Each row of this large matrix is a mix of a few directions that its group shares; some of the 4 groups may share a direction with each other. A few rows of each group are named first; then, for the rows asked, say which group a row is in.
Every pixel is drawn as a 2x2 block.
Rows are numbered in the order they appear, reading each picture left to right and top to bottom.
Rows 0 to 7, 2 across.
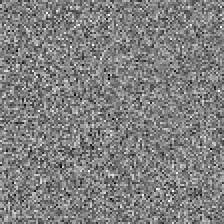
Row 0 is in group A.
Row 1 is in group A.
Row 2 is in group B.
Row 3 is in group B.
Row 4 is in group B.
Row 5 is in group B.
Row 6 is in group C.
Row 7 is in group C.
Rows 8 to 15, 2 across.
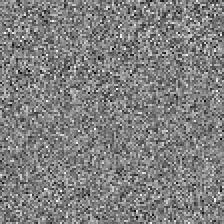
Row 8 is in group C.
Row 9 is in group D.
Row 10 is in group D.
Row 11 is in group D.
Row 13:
A
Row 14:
C
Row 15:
B
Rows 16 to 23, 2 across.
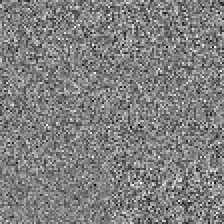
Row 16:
A
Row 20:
A
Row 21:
D
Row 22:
D
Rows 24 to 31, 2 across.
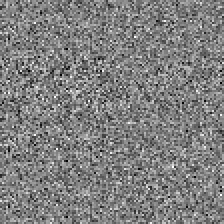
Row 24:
C
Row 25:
C
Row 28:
C
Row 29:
B
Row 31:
A
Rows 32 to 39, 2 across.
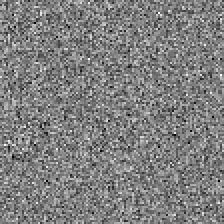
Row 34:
C
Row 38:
A
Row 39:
B
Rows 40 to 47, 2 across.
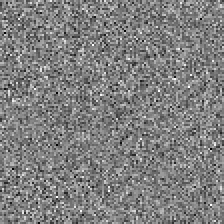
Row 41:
C
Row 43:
D
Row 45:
B
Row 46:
B
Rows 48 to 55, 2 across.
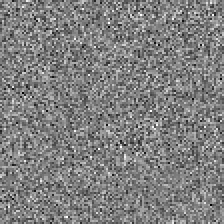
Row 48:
A
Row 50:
C
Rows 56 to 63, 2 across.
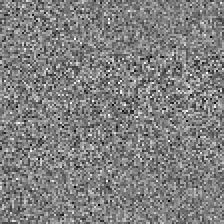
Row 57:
B
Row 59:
D
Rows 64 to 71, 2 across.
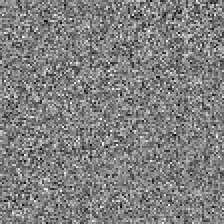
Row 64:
C
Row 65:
D
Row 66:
A
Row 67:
C
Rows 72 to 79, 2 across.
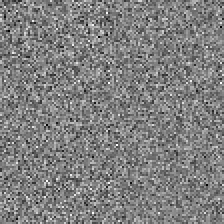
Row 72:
B
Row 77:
D
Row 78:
A
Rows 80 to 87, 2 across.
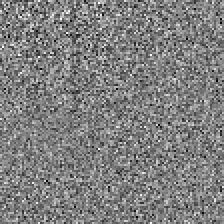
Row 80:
D
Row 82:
D
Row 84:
B
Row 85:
A
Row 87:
B
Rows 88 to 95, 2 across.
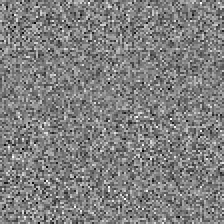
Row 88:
C
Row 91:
C
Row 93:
B
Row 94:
A
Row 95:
C
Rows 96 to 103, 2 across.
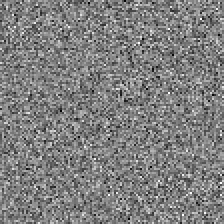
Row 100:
A
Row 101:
B
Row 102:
A
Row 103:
A
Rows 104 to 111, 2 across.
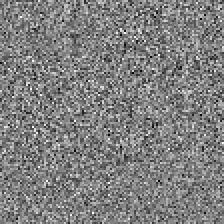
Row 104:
D
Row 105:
C
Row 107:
D
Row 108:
B
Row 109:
C
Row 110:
A
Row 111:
A
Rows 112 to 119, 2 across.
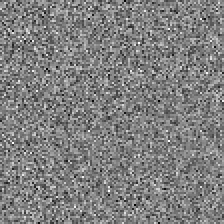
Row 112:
C
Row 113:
B
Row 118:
A
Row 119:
C
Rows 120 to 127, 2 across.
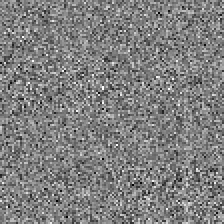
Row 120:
C
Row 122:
B
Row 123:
C
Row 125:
D
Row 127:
D
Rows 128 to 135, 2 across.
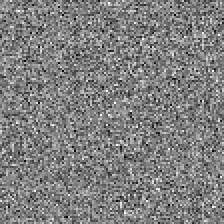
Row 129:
B
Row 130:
B
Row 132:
B
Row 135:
C
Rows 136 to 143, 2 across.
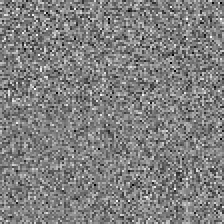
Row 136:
A
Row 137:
B
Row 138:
C
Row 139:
B
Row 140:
B
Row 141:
A
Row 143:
D
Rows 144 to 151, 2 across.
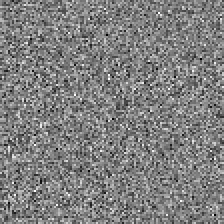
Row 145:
A
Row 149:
B
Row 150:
C
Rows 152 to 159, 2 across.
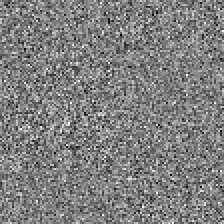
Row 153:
C
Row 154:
A
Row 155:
B
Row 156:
D
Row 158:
B
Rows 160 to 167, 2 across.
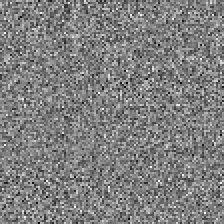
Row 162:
B
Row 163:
C
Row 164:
D
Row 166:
A
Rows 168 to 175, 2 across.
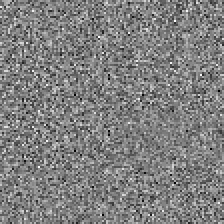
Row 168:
B
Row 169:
D
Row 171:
B
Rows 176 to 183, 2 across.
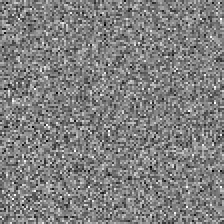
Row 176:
D
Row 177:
B
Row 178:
C
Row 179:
B
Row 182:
C
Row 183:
B
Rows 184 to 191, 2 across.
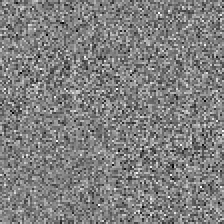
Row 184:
D
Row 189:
B
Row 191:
B
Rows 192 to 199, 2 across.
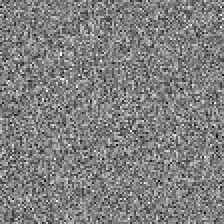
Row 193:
A
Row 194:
D
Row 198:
C
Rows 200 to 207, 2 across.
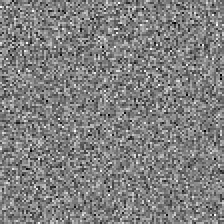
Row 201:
D
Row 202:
D
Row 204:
B
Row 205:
B
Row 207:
B
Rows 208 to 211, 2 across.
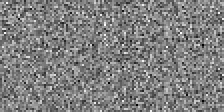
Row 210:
A
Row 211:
B
